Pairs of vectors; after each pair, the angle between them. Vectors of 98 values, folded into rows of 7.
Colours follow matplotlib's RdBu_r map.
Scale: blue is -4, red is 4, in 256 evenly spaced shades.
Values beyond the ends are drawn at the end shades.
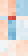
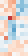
nearly parallel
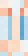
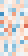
partly opposed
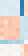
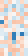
orthogonal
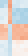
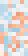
orthogonal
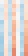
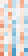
nearly opposite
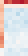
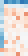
nearly opposite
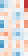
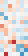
orthogonal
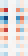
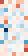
partly opposed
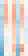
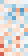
partly opposed
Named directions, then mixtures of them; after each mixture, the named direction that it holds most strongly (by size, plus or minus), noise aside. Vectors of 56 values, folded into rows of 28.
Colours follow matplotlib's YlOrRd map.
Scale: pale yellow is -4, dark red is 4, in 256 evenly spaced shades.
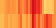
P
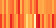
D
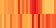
P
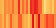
P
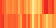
P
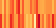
D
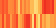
P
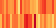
D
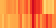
P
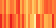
D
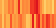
P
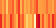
D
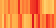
P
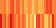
D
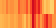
P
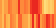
P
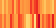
D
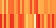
D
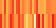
D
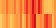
P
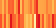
D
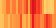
P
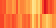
P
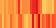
P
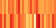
D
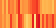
D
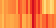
P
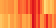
P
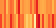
D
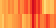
P
